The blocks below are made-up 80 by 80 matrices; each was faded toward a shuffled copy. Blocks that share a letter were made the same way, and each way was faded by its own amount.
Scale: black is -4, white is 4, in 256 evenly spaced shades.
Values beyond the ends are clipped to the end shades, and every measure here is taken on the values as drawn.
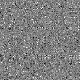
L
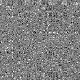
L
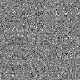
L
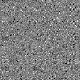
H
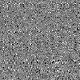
H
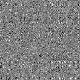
H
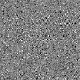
H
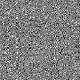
H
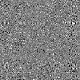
H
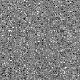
H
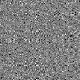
H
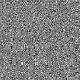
H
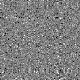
L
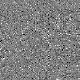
H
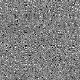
L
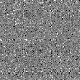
L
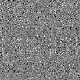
L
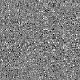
H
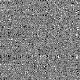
H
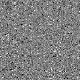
L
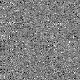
L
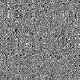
H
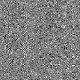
L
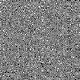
L
